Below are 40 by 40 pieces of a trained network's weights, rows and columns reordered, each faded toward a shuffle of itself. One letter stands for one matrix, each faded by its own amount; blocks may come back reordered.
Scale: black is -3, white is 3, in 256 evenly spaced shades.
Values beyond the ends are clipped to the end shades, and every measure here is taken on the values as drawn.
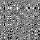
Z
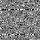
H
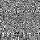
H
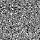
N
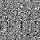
Z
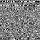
H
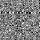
H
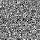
N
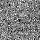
N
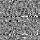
H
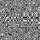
H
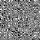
Z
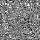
N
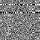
H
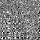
Z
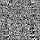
Z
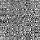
Z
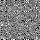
Z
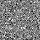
N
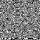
H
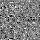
N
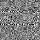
H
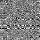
H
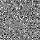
N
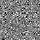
N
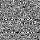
H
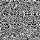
H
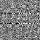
H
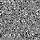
N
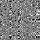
Z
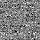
N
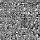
N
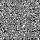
N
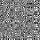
Z
